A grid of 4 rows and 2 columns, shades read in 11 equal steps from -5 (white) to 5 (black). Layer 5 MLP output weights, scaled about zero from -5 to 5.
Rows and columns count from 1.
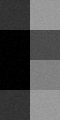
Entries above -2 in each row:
2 2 2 2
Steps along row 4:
down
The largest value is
5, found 2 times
